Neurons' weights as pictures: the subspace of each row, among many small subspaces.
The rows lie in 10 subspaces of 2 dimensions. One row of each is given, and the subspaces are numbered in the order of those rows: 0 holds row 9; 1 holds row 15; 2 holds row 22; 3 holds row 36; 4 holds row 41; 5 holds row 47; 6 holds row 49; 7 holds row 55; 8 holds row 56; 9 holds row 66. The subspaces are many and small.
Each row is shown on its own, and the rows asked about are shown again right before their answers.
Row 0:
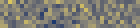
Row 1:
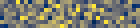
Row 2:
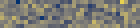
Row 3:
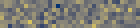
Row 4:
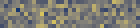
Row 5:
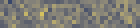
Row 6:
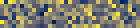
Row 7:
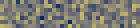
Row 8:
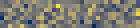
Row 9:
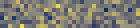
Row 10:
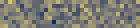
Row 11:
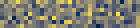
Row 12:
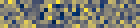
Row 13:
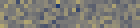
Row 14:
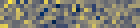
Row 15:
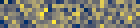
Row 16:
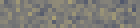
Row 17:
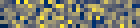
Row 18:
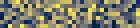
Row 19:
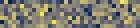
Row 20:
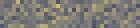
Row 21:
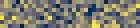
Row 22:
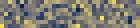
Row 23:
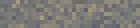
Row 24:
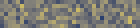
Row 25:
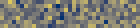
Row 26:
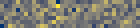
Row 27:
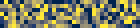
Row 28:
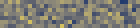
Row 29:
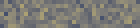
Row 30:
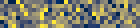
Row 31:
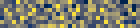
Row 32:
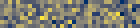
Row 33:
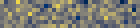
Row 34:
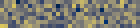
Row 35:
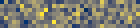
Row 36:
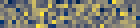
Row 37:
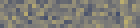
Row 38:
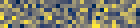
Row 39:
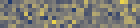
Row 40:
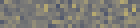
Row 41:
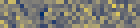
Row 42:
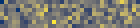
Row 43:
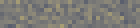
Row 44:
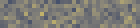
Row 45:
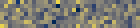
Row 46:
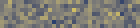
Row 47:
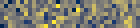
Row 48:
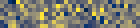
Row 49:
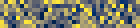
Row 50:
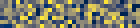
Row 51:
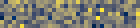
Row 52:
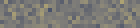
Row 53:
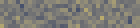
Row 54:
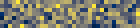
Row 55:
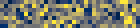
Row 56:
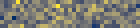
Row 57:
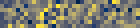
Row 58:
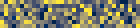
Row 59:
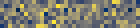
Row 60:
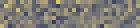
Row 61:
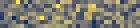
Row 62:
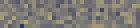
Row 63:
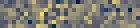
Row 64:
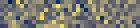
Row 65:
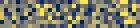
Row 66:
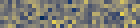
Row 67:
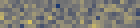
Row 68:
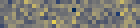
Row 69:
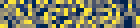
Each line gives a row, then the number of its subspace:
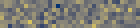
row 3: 3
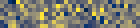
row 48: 4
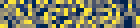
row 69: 5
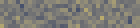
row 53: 2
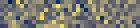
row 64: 6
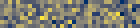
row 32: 9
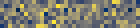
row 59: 0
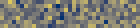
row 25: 1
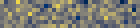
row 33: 2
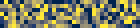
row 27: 2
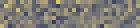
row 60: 8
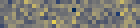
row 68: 9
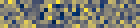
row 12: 1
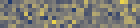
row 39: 7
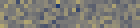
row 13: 5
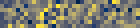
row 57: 3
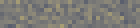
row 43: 7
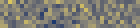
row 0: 6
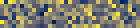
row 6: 4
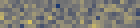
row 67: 3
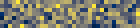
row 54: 0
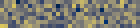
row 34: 4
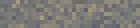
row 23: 8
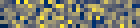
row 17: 9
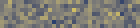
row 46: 9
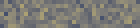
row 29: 2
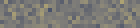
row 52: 4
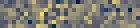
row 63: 3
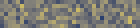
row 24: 2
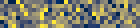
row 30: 4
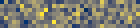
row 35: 1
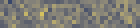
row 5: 6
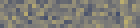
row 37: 5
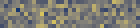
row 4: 0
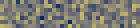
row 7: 9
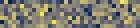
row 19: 4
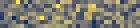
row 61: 5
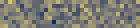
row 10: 1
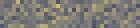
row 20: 8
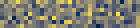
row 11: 8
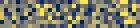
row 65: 6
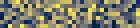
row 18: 0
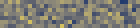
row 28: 7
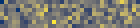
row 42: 1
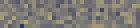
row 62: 0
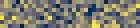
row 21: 8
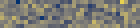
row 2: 5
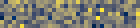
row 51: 3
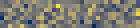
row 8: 3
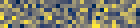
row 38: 0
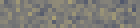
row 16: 2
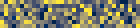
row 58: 6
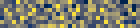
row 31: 6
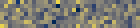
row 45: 5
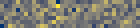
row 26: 8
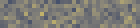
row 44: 7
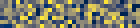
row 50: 9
